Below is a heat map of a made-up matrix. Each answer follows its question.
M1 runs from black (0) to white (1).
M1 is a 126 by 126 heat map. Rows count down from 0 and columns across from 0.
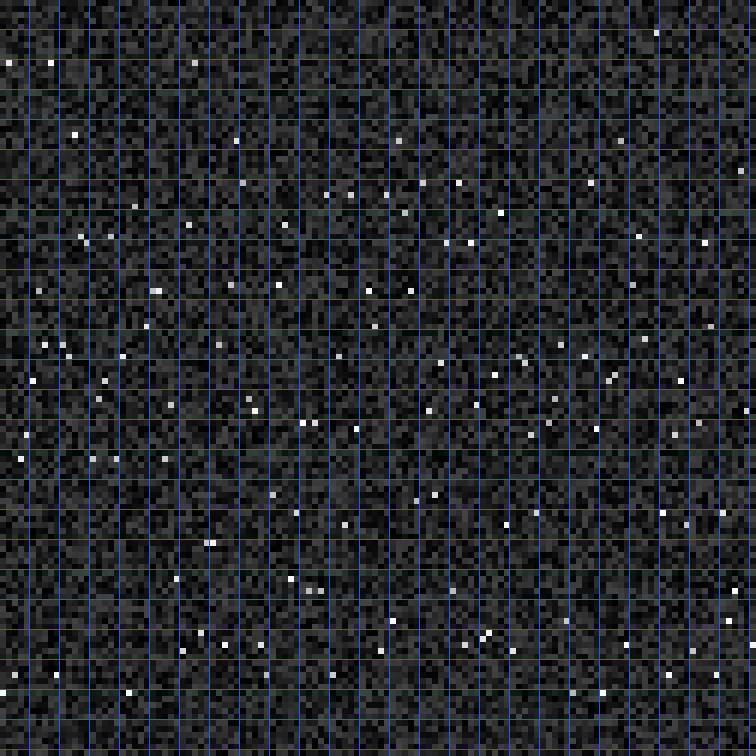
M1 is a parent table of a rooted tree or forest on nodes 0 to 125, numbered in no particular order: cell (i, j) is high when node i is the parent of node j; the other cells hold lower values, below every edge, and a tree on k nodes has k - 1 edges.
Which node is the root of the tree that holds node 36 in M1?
60
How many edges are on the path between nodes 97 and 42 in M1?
4
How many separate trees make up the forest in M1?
5
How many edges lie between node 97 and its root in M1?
5
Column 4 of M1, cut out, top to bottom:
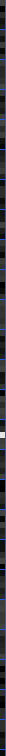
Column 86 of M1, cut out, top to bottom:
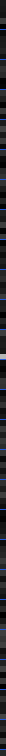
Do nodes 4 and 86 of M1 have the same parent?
no
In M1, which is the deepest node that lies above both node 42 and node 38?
68
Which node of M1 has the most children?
112
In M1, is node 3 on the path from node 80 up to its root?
no
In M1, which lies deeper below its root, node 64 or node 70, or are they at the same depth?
node 64
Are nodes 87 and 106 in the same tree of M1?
no
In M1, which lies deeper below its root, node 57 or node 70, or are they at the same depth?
the same depth
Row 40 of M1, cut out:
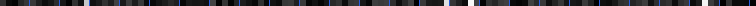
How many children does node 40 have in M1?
4
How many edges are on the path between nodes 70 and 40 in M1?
2
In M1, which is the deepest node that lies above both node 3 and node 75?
30
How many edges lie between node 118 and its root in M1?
6
